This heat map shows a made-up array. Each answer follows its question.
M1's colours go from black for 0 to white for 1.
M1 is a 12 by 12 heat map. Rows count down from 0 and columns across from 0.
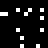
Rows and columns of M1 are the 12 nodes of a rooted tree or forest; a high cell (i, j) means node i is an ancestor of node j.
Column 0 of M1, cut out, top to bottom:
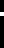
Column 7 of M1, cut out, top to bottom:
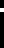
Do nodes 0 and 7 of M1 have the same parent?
no
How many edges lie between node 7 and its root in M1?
1
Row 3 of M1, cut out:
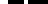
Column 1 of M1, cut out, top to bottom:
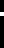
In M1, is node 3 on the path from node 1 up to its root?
yes
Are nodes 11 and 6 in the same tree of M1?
no
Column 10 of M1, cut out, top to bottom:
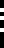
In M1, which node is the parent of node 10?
4
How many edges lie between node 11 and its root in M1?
0
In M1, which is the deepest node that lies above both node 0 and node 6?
3
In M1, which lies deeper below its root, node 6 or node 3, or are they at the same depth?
node 6
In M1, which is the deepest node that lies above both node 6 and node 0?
3
